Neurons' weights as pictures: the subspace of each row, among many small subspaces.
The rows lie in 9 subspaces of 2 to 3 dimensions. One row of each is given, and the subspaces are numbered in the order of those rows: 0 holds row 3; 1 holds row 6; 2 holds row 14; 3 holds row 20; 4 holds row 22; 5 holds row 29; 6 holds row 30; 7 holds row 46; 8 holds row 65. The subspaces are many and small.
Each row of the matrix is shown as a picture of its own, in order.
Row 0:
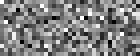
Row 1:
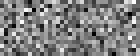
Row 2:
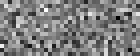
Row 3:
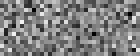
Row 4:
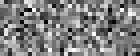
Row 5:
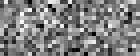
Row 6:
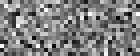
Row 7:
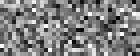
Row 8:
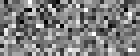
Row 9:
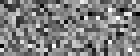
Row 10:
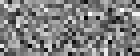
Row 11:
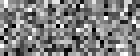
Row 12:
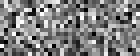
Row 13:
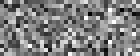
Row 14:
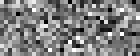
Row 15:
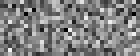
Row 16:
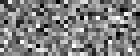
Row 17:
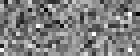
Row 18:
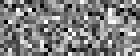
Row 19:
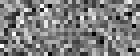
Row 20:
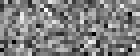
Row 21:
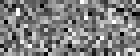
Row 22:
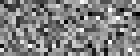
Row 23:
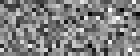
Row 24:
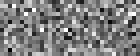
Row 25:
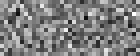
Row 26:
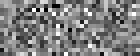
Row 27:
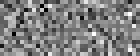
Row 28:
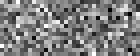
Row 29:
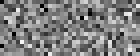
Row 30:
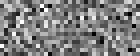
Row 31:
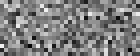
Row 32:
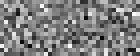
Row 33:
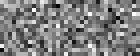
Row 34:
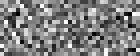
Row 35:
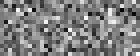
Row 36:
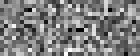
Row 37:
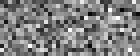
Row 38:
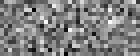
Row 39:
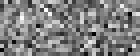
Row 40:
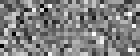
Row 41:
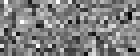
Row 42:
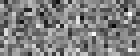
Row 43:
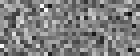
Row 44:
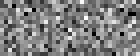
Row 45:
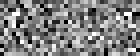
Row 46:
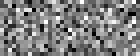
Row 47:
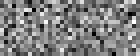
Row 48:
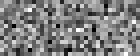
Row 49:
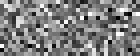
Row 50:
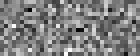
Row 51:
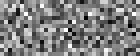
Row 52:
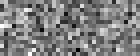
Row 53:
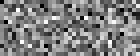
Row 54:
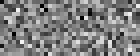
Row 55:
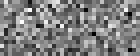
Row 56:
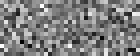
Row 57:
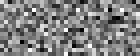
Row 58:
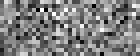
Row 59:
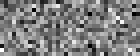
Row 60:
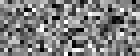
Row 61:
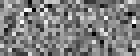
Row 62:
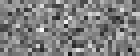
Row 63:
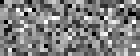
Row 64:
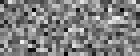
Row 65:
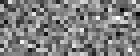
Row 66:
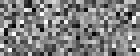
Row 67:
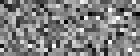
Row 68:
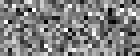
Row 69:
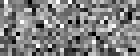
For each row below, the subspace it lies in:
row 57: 8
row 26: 2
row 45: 0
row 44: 7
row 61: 5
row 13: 1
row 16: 8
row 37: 3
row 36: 3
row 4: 1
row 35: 6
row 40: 6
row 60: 8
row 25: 0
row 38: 8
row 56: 7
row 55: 4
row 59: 2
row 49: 4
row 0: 5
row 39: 3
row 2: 1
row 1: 7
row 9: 4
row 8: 4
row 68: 6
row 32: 7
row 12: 1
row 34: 0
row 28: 2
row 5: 3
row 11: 3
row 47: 7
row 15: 0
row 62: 8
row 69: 2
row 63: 5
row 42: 8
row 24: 0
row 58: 2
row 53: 5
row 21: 7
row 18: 6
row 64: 8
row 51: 0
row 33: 2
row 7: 2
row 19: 6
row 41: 2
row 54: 5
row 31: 1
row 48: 3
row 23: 4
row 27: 5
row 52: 8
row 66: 0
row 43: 6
